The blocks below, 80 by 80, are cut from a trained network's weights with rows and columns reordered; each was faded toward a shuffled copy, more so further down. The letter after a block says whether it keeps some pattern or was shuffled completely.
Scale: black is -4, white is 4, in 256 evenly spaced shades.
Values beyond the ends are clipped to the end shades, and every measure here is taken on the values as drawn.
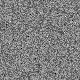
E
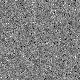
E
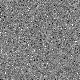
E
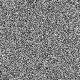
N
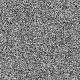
N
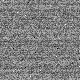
N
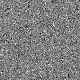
E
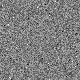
E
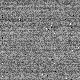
N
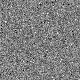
E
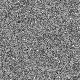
E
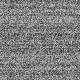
N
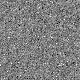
E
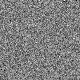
E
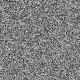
E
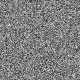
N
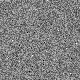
E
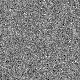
E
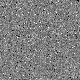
N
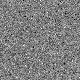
E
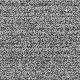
N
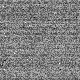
N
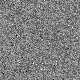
E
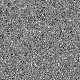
E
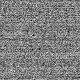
N
